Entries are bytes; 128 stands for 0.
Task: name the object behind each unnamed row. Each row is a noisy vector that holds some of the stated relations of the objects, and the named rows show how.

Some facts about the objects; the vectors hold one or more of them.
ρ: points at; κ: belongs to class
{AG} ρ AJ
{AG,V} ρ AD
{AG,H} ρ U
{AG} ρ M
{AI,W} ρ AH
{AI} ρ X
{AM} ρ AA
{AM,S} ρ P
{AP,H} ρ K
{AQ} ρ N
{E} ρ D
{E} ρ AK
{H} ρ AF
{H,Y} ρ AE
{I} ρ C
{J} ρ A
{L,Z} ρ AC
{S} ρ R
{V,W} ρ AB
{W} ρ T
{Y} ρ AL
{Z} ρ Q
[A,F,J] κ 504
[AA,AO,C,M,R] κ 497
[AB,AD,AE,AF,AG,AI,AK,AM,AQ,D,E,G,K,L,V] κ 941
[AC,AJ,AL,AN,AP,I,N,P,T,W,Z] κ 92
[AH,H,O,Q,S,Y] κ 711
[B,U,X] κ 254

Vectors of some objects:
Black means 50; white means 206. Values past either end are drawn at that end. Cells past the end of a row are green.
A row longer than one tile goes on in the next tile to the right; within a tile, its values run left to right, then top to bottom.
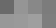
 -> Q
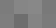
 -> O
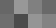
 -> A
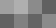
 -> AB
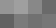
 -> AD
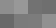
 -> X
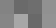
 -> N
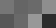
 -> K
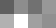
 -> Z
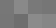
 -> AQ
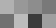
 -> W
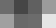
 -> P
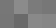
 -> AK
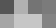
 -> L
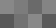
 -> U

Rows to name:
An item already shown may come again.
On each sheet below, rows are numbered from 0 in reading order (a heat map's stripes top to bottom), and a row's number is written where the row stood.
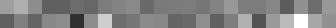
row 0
AB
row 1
AM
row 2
B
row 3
AF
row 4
T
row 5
AC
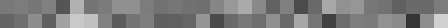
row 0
AF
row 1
L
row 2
AG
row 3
AE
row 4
AI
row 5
AP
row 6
X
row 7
AM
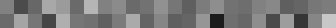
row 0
AP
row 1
M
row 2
AJ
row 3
H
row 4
Y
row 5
S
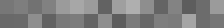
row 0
AF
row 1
AH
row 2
V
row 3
AL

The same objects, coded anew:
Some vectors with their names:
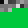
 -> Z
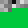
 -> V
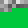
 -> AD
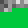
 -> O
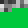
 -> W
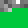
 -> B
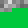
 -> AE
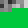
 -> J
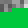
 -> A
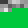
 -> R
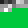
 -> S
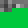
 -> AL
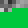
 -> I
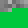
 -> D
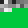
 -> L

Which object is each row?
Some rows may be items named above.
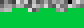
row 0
Y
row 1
AP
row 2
V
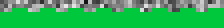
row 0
O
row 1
AM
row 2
H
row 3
Z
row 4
U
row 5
AP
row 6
T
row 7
AG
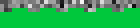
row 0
T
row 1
AB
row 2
AH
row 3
Q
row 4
AC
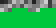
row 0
P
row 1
X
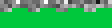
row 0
B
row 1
B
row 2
K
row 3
AI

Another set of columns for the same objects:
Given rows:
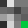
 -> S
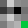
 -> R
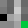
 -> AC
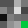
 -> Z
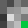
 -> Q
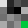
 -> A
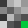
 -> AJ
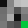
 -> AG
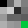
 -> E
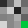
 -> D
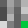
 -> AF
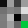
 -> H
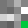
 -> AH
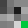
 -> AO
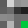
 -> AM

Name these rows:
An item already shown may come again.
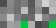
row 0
O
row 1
AD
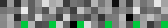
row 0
Y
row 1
AD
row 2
U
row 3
AP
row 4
H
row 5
AB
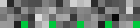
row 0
B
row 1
Q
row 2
V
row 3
B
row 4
Z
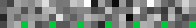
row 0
L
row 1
T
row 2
AI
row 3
X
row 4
H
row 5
P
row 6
W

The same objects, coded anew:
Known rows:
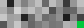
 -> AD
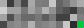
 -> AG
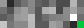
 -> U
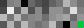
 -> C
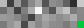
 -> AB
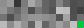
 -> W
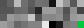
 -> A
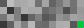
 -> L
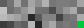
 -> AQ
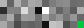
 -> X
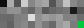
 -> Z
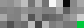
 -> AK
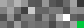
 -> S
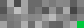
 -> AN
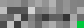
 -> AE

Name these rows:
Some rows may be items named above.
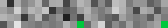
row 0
AD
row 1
V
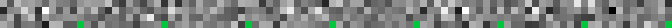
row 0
X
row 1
S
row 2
AG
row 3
AB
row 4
O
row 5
X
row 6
Q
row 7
H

